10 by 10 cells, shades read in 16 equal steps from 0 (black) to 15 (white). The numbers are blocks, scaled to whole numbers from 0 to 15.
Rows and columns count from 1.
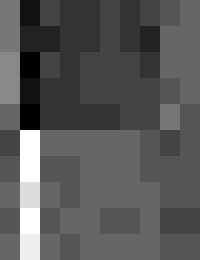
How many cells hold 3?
14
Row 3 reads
8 0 4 3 4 4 4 3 6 6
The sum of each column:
62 76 44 42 47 48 47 45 52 53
